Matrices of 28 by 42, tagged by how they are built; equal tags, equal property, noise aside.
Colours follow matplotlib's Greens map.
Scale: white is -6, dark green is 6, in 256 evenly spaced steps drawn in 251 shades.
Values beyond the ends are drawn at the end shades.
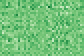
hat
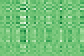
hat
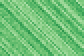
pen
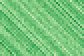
pen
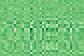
hat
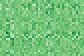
hat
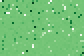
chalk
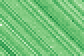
pen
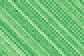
pen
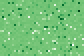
chalk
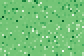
chalk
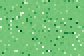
chalk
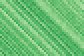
pen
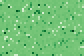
chalk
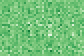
hat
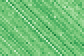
pen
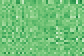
hat
